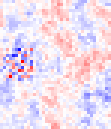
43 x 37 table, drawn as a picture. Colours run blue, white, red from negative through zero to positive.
The halves do not mirror each other. An odd patch, rougher than its surroundings, sits in the middle left. A few values lie far out on both sides of the bulk. The middle left is the roughest part. There are no regular stripes. No row or column stands out.
